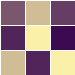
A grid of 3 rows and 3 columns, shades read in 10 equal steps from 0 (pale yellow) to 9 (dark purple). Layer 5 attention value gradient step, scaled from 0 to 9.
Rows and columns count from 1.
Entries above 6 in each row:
1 2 1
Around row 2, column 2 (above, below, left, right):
2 8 8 9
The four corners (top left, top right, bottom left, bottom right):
6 7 2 0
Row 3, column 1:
2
